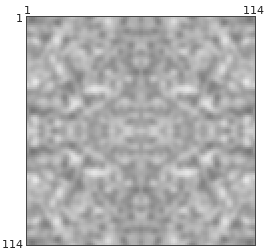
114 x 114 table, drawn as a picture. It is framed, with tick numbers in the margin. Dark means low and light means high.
Mirror symmetry: left to right and top to bottom. Histogram: bell-shaped. Stripes: none. Seam: none. Average level on the scale: 70%.
